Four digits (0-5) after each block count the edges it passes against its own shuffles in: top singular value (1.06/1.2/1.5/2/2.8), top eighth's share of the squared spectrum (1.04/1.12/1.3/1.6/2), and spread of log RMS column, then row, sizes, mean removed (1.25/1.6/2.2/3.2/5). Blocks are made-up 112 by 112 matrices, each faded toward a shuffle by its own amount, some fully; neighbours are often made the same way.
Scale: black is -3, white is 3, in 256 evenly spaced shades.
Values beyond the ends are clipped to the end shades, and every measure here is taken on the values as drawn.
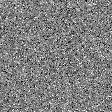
0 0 0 0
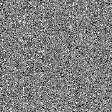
1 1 2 0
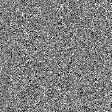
1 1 3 0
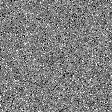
0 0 0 0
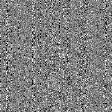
1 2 4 0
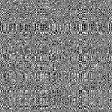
5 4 3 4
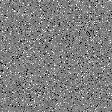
3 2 1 1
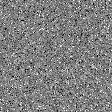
3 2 0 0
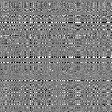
5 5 3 4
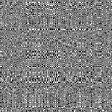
5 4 3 4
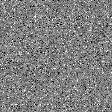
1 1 0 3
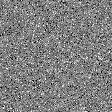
0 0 0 0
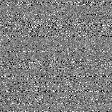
2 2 0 4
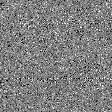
1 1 0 2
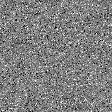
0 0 0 1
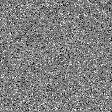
0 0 0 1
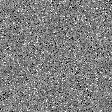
0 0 0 0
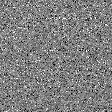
0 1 0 2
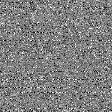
1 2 0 3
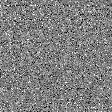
1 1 0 2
